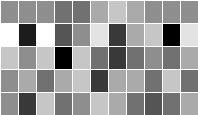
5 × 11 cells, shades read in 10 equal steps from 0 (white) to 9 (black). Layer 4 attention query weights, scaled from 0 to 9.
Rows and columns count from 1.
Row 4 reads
4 3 5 3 2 7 3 3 5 2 5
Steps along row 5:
up down up down down up up up down down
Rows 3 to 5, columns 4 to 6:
9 2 5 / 3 2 7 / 5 4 2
